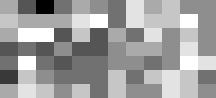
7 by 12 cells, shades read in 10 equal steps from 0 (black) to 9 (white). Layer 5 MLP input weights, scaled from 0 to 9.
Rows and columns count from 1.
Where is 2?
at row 6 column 1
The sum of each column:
34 46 34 30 39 32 38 40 43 45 52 37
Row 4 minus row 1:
-3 1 3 1 -3 -2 1 -2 0 -2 3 0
